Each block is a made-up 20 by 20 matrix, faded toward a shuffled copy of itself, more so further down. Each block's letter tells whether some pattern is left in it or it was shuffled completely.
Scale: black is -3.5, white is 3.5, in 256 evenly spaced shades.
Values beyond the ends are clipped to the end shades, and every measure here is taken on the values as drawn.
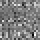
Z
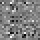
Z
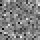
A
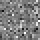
A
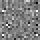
Z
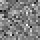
A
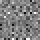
Z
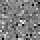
A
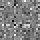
Z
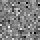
A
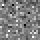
A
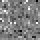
A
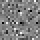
Z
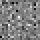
Z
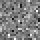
A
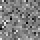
A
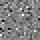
A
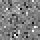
A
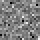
A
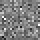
Z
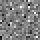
Z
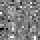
Z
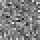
A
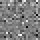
Z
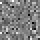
Z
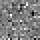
Z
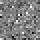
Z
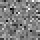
A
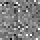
Z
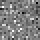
A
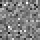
A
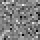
A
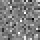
Z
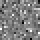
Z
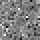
A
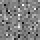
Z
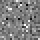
A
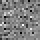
Z
